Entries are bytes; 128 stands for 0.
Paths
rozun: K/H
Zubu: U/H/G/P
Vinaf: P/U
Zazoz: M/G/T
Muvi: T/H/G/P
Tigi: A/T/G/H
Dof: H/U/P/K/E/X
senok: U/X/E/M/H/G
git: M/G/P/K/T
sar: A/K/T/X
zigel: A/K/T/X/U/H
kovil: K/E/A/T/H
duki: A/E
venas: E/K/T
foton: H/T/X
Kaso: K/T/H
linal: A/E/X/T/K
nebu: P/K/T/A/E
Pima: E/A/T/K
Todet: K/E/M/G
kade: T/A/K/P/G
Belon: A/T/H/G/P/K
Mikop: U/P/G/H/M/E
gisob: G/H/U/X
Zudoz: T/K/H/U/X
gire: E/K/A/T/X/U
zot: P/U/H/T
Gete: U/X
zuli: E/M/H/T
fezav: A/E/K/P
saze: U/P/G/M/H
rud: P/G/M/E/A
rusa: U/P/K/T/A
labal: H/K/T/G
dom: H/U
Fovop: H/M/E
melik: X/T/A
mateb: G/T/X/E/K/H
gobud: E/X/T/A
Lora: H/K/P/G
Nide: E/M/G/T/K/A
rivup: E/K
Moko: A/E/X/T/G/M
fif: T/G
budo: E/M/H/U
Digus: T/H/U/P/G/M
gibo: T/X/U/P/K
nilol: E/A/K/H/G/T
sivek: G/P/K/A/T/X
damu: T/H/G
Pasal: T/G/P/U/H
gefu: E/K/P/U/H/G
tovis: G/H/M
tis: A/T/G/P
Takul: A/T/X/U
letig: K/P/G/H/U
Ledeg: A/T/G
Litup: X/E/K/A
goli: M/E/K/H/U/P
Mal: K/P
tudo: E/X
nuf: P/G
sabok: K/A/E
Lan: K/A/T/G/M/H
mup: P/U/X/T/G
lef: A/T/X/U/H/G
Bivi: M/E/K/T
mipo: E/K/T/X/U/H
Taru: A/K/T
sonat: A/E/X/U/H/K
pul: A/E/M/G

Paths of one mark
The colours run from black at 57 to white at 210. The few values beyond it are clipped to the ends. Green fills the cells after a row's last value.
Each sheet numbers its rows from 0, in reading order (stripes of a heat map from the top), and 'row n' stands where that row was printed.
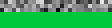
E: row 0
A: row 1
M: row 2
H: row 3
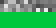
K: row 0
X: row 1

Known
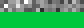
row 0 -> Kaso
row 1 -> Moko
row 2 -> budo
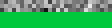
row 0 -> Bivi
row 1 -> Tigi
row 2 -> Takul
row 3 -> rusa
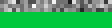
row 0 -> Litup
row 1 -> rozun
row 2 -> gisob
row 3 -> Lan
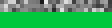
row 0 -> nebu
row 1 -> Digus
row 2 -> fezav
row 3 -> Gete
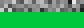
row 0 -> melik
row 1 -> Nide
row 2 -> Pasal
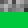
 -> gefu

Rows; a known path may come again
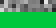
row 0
gibo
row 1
Digus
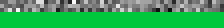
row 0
tudo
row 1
duki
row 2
tovis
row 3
fif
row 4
mipo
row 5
tis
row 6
Fovop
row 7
mup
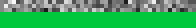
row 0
Pima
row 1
Tigi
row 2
rivup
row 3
Gete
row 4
gisob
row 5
linal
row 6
rud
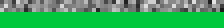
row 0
zot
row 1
goli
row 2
sonat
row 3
Moko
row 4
Vinaf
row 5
nebu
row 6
Belon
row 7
Pasal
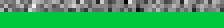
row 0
lef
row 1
rusa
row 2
Lan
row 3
Mikop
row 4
Zubu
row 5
budo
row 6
letig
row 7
gefu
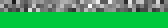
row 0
nuf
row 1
Takul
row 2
kade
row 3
Taru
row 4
Muvi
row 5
Zazoz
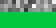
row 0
Lora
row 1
rozun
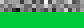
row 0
Ledeg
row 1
damu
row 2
gobud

